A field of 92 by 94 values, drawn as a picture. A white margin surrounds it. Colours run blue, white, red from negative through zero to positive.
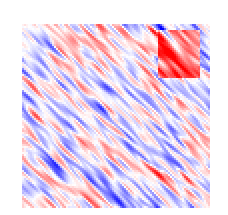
Odd patch: higher, in the top right. Grain: diagonal, down to the right. Mirror symmetry: none. Ninth with the highest average: top right.
